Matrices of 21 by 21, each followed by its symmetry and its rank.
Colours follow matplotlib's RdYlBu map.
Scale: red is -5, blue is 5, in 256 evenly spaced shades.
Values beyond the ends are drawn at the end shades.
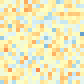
neither, full rank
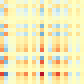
neither, rank one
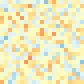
neither, full rank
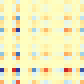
neither, rank one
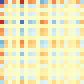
symmetric, rank one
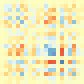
symmetric, rank two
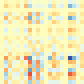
neither, rank two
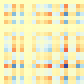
symmetric, rank one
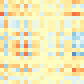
neither, rank two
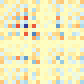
symmetric, rank two
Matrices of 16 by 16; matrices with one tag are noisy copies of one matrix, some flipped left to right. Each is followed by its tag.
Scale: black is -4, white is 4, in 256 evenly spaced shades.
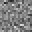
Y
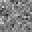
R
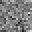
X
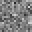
R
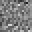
Y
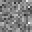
R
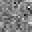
R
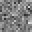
R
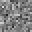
R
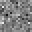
R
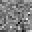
X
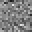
Y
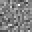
Y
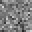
X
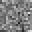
X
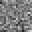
X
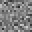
Y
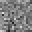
X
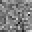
X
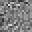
Y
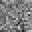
X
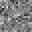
R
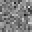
R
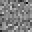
Y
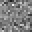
Y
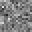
R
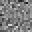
Y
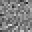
Y
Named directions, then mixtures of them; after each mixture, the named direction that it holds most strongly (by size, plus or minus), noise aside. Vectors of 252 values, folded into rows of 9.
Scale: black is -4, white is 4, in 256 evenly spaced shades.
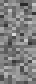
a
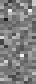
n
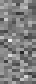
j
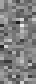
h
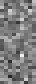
n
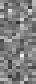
n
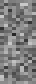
a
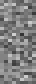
j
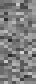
j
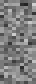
a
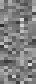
h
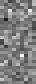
n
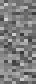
j
